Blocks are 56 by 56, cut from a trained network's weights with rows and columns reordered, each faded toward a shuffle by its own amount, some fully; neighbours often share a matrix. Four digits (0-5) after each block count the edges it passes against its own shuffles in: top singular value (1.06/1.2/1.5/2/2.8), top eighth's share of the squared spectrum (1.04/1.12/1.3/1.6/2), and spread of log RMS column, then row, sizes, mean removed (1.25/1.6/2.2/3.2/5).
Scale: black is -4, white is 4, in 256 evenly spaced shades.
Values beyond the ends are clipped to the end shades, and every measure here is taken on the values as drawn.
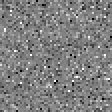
0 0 0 0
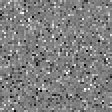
0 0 0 0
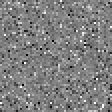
0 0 0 0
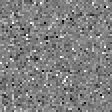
0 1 0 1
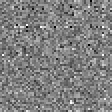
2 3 1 1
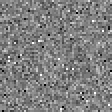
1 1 0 0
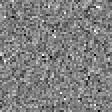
2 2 1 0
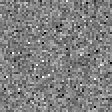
1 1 0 0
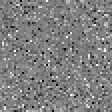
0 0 0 0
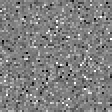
0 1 0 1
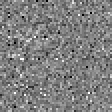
2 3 1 1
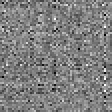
3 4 2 2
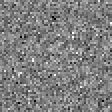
1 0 0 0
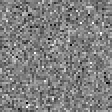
2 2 0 0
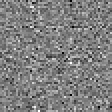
3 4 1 2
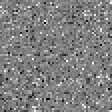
3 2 0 1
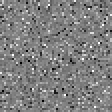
1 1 0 0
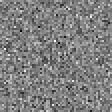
1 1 0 0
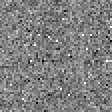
1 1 0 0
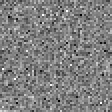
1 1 0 0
